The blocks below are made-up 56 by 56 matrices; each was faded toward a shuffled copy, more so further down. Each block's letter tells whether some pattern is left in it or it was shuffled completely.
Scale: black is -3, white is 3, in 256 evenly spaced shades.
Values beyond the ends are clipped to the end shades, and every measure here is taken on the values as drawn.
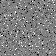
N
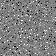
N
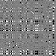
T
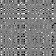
T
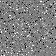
N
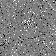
N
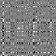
T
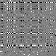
T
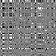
T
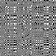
T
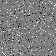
N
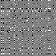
T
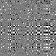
T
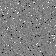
N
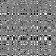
T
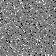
N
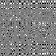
T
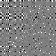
T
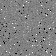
N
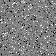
N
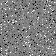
N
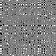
T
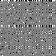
T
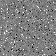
N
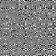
T
